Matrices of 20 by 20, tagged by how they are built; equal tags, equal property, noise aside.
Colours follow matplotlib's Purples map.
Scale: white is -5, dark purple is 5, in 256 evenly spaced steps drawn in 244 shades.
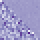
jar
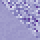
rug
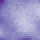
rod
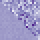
rug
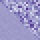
rug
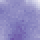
rod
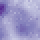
rod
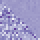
jar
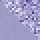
rug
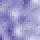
rod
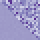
rug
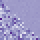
jar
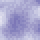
rod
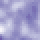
rod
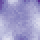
rod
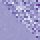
rug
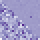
jar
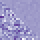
jar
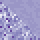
jar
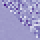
rug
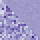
jar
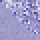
rug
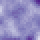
rod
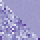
jar
